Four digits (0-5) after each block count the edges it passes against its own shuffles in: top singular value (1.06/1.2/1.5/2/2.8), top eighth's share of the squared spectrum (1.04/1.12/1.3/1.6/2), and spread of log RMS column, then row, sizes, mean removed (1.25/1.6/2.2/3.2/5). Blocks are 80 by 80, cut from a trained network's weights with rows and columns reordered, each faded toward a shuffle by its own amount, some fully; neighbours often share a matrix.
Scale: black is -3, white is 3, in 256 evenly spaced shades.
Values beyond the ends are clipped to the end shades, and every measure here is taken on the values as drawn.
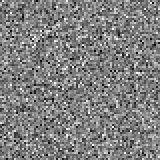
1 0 0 0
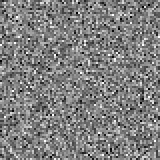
0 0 0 0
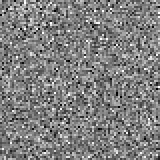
0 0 0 0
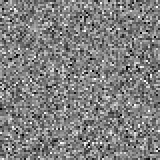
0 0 0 0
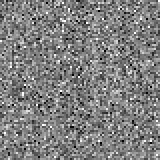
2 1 0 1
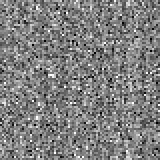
2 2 0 1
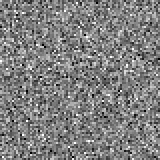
0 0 0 0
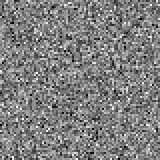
1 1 0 0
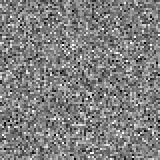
0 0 0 0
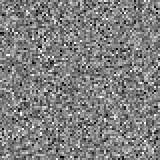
1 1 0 0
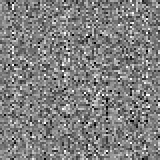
3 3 3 1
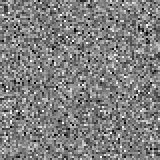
1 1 1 0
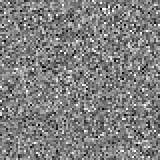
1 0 0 0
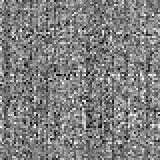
3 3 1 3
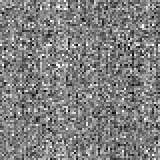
3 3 0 2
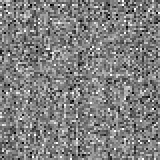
2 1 0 1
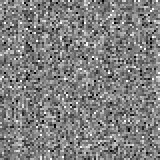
2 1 0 1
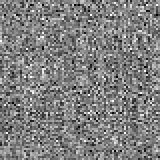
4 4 2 2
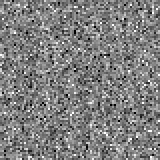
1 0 0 0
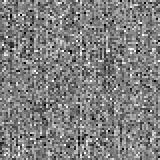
3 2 0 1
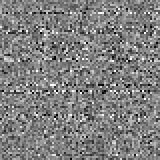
3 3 1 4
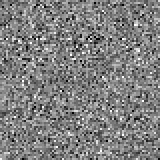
2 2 1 2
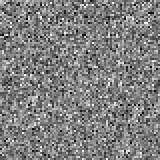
2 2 0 2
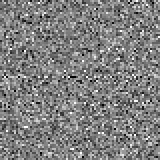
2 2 0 2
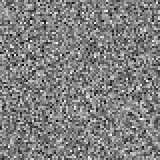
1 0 0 0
